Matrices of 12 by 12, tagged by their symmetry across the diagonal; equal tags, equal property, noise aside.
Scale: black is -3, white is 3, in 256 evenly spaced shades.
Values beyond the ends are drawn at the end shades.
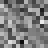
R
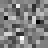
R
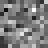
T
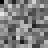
T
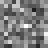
T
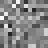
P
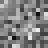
P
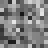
R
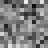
T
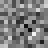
P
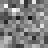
T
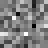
R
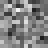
T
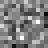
P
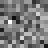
T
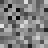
P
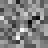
R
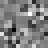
R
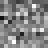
T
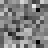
T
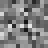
R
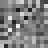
R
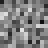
T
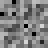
P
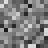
P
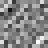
P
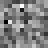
R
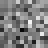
R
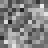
P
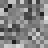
P
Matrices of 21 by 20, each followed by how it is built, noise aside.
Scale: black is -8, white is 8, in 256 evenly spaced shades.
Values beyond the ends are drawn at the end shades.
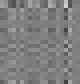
low rank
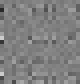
low rank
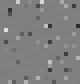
sparse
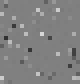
sparse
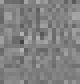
low rank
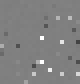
sparse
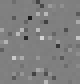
sparse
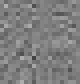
low rank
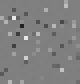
sparse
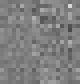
low rank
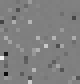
sparse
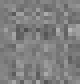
low rank
